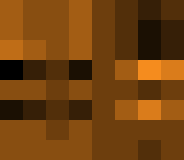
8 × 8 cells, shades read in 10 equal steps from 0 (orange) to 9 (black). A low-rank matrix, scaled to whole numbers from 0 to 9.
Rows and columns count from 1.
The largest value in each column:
9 7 6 8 5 6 8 7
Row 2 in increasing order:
3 3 4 4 5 6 7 8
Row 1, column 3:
4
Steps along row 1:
up same down up up up down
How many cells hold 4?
15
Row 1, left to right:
3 4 4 3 5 6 7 6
